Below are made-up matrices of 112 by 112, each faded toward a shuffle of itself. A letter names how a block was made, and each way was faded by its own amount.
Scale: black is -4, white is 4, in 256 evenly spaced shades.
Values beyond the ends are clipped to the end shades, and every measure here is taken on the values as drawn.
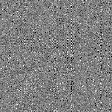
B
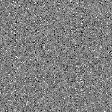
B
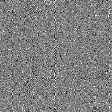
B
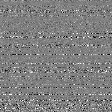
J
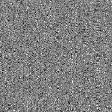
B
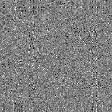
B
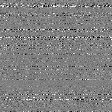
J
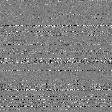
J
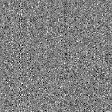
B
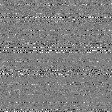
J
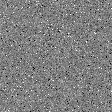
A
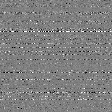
J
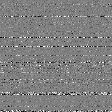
J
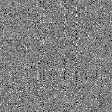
B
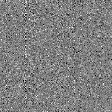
B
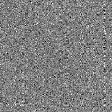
B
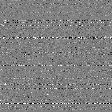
J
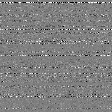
J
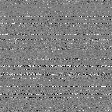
J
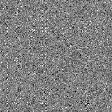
B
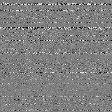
J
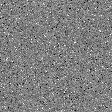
A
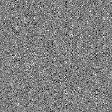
B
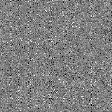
B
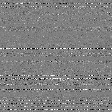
J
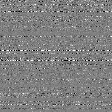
J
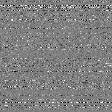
J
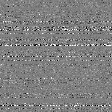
J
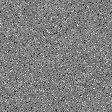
A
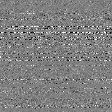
J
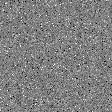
A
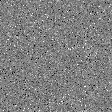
A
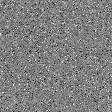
A
